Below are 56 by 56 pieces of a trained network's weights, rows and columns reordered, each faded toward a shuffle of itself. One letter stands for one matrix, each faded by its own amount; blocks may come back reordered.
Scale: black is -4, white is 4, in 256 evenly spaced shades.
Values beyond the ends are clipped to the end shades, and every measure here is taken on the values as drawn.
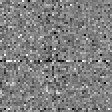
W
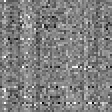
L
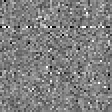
W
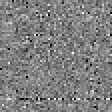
W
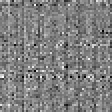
L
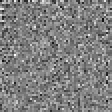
W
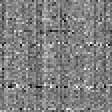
L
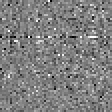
W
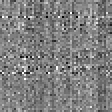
L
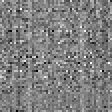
L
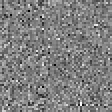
W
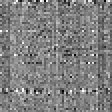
L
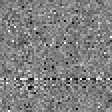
W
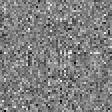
W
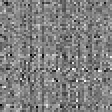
L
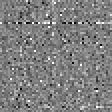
W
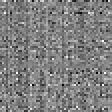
L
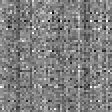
L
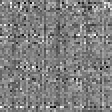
L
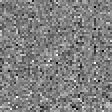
W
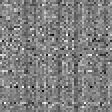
L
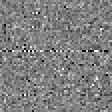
W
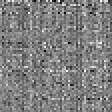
L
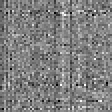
L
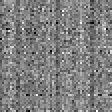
L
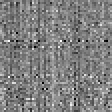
L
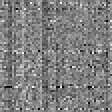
L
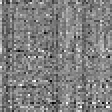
L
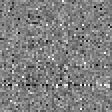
W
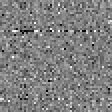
W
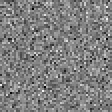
W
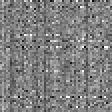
L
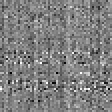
L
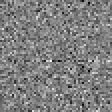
W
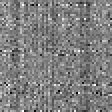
L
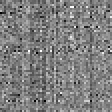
L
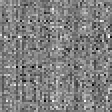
L
